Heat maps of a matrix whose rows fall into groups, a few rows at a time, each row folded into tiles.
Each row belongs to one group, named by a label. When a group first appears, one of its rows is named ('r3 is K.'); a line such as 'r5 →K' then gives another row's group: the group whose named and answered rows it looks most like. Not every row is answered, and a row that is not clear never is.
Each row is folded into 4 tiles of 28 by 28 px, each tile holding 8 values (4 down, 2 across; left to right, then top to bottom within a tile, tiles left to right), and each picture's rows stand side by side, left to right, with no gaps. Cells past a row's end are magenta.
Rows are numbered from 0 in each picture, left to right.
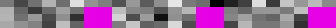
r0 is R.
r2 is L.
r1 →R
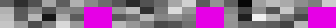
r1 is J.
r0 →R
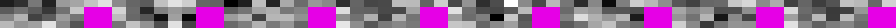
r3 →R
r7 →R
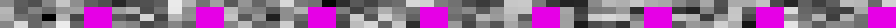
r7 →R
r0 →R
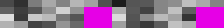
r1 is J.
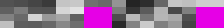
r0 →J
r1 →L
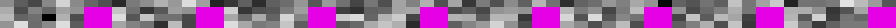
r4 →L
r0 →R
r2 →R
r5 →R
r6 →L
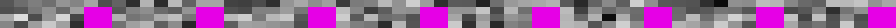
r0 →L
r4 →J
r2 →L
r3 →R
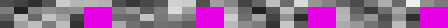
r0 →L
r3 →R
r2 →R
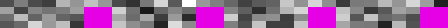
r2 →J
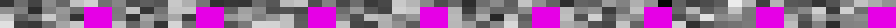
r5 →R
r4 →R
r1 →J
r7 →J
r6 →J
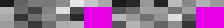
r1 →L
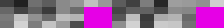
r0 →L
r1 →L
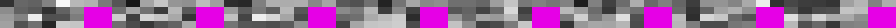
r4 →J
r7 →J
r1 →J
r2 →J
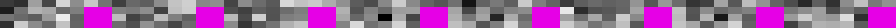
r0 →L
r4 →R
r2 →J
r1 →J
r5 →R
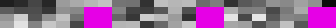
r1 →J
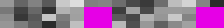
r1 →J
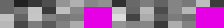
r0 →J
